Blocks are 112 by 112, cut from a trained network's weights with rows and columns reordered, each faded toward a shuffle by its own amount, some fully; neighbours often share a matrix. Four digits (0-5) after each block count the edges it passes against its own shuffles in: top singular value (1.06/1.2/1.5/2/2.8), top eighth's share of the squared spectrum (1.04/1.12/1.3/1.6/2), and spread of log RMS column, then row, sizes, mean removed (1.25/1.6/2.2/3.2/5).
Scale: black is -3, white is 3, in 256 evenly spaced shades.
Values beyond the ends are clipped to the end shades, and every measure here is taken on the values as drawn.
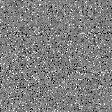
3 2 0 2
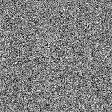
3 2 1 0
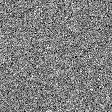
0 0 0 0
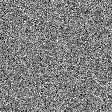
1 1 0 0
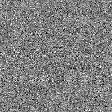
3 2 0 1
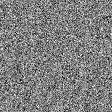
1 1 0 0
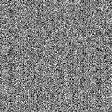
3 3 0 2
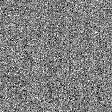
2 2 0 1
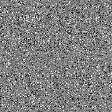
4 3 0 3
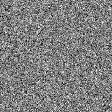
3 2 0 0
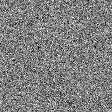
2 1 0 0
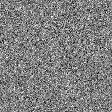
2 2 0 0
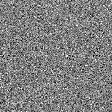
3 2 0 1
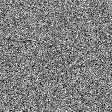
1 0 0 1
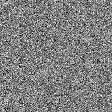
3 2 0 1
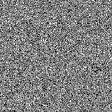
3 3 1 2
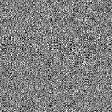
4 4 2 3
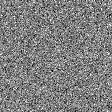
0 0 0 0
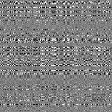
5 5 2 5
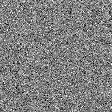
3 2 0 1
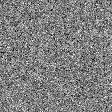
1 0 0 0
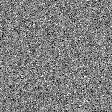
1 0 0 0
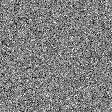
0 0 0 0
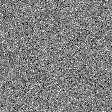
0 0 0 0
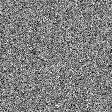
0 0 0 0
